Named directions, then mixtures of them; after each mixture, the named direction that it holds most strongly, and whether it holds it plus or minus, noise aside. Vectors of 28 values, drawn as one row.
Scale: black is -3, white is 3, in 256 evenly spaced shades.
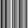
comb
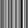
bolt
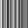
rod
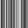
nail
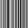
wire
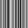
wire, plus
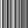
rod, plus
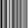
rod, minus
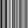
comb, plus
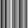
comb, plus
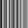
rod, minus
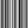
comb, plus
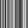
nail, minus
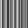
rod, plus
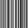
wire, plus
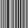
wire, plus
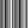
comb, plus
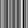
bolt, minus
